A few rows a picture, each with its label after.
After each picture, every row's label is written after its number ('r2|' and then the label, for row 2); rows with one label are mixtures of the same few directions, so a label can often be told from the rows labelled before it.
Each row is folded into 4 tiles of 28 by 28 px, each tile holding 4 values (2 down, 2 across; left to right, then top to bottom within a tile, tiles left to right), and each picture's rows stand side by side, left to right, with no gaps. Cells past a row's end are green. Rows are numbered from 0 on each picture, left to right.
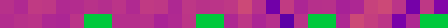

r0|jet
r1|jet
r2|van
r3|jet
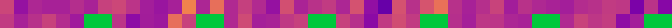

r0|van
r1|jet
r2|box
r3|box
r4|box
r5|jet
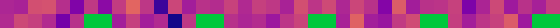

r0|jet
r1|van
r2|jet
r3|box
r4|van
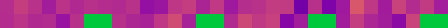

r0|van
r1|jet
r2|jet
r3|van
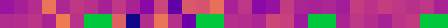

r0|van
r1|box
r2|jet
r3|van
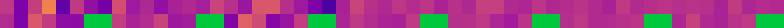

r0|box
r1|van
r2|box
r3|van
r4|jet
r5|box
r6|box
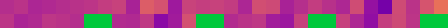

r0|box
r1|jet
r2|jet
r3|box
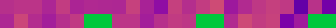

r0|box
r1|box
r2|jet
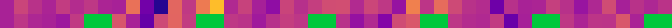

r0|van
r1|box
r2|box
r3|jet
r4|van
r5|van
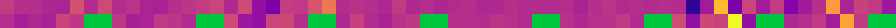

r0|jet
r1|box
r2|box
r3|box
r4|jet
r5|van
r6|van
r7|van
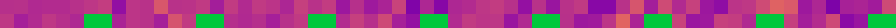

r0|box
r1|van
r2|jet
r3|jet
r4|jet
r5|jet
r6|box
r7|van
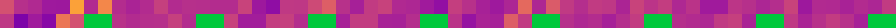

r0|jet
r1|van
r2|box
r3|box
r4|jet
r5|jet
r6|jet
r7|van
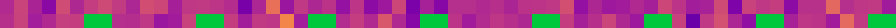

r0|box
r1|jet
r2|van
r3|jet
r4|box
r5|van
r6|box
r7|van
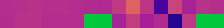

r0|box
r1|van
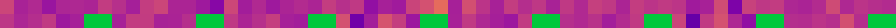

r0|van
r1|box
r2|van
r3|box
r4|van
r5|jet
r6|box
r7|van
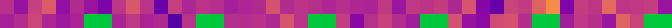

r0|box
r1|van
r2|van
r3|box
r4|box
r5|van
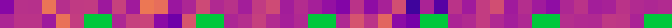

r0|van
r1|jet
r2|box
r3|jet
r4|box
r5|jet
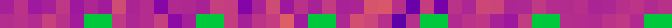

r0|jet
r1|van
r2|van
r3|jet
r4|jet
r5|jet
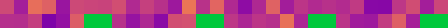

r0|jet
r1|jet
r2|van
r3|jet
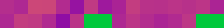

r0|jet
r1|van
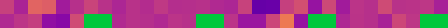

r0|jet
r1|van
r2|jet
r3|van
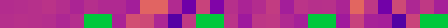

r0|jet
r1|jet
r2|box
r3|van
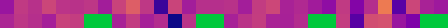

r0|van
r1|van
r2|box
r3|box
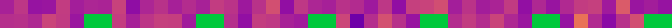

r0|jet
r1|van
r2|box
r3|box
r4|jet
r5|box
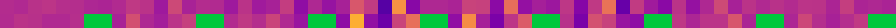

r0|box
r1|box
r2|jet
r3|box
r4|box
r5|box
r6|van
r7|box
